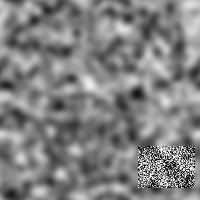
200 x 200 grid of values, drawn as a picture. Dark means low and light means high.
Roughest part: bottom right. Average level on the scale: 50%. Mirror symmetry: none. Odd patch: rougher, in the bottom right. Slope: none.
